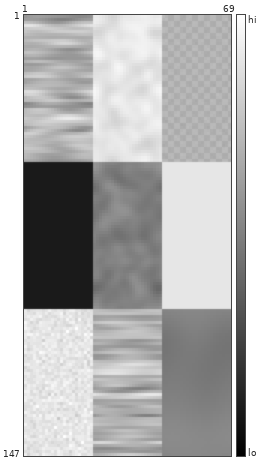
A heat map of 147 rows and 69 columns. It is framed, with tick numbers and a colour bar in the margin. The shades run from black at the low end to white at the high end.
The table splits into 3 rows of 3 panels. Panel 1,1: high, streaked across. Panel 1,2: very high, blotchy, faint in contrast. Panel 1,3: high, checkered, faint in contrast. Panel 2,1: very low, flat. Panel 2,2: middling, blotchy, faint in contrast. Panel 2,3: very high, flat. Panel 3,1: very high, fine-grained, faint in contrast. Panel 3,2: high, streaked across. Panel 3,3: middling, smooth, faint in contrast.
